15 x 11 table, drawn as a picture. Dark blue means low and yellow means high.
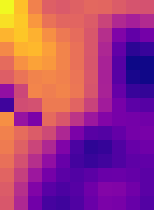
The middle left is the roughest part. The top left is the ninth with the highest average. There are no regular stripes. There is an overall slope up to the top left. An odd patch, rougher than its surroundings, sits in the middle left.
